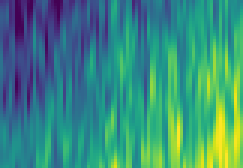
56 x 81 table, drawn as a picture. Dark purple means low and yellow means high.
Streaks run downward. The ninth with the lowest average is the top left. The field climbs toward the bottom right. Overall the values sit about 50% of the way up the scale. The bottom right is the ninth with the highest average.
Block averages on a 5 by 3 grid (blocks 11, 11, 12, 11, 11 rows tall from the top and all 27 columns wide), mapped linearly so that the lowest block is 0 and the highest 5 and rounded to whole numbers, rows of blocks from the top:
013 | 123 | 134 | 234 | 345
